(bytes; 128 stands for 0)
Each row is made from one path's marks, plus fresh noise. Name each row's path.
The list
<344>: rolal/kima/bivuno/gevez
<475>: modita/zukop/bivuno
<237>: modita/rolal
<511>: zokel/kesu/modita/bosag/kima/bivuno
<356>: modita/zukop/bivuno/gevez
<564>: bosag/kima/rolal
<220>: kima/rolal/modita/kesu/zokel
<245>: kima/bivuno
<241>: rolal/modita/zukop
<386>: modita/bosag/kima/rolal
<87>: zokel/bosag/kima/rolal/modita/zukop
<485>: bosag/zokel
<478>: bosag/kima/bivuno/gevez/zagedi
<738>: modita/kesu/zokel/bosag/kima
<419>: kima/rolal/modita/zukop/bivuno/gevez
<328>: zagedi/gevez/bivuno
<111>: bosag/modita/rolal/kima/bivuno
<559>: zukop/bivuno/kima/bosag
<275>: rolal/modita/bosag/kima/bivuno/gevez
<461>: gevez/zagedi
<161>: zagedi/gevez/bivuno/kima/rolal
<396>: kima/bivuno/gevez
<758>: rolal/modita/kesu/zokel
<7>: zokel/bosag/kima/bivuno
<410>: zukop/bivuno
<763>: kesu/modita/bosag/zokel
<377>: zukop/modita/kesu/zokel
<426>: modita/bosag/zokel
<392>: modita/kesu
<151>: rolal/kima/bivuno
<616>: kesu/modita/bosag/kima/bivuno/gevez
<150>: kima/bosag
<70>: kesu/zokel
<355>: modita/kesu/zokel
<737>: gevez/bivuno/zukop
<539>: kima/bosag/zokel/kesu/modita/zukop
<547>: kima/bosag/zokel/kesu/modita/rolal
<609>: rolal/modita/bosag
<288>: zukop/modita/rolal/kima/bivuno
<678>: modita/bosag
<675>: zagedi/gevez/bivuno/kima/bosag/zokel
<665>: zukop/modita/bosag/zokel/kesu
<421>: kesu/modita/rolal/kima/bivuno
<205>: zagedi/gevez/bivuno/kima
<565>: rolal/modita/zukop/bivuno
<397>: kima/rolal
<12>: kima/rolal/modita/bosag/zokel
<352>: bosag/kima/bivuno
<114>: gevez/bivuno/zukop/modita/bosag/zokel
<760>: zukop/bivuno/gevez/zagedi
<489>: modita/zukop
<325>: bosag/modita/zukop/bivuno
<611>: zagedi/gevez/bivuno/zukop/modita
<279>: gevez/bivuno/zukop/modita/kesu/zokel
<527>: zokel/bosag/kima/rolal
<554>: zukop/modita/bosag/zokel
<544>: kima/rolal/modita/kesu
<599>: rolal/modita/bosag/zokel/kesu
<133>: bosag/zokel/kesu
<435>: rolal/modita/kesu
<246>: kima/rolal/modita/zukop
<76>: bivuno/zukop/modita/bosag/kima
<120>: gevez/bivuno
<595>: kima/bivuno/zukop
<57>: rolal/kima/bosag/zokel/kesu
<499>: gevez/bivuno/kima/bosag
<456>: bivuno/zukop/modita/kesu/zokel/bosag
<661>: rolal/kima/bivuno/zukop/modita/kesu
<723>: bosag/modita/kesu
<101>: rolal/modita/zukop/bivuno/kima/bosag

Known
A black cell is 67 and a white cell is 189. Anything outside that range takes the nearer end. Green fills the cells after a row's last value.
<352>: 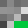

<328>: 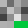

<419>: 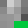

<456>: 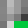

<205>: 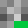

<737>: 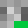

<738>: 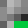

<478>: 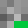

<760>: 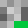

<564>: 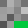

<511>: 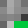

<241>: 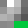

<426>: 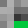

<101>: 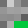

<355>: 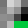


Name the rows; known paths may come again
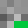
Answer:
<478>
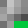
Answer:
<87>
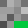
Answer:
<564>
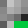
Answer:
<539>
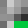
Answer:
<665>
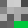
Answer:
<397>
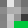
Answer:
<475>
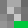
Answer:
<344>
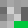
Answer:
<737>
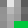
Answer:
<565>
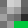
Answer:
<220>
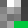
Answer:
<435>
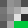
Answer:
<245>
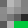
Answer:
<738>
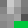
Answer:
<419>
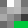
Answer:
<246>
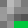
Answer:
<12>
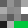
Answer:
<150>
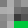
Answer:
<426>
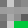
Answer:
<325>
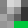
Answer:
<758>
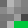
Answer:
<616>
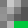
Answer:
<599>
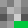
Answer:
<205>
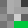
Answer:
<151>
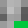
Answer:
<611>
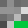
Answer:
<352>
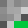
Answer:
<559>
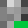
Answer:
<421>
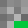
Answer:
<499>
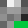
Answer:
<544>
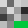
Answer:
<461>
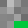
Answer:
<275>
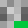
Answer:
<760>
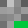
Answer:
<111>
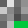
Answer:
<678>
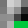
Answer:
<355>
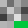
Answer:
<328>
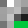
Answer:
<489>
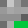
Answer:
<101>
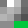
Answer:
<241>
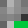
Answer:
<511>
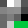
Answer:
<392>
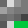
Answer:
<723>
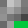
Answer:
<547>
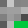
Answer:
<76>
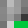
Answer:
<456>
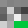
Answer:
<120>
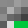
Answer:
<133>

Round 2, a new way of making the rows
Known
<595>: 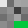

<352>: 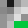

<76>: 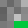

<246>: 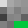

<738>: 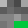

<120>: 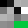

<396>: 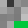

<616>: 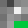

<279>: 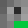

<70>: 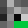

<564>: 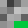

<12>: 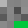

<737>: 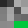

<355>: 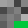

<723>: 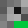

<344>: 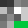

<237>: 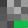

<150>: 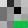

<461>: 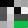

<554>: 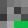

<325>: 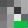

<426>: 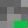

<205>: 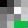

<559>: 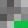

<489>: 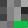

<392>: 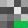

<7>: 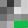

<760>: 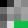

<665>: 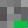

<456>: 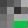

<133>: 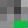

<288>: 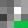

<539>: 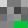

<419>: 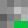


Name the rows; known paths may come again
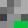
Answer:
<87>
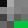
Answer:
<435>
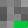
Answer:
<665>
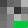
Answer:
<456>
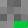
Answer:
<57>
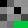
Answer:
<609>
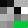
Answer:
<120>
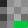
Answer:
<565>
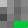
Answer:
<220>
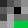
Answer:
<485>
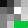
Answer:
<205>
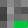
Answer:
<377>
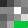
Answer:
<356>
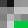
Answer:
<478>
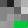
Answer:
<499>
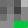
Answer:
<133>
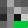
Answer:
<70>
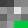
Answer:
<275>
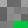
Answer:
<547>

